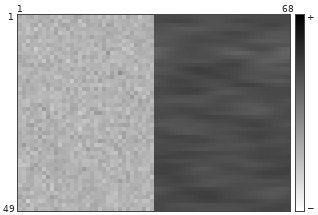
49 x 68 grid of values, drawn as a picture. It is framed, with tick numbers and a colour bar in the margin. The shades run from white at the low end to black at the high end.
It is made of 1 by 2 panels. Panel 1,1: low, fine-grained, faint in contrast. Panel 1,2: high, streaked across, faint in contrast.
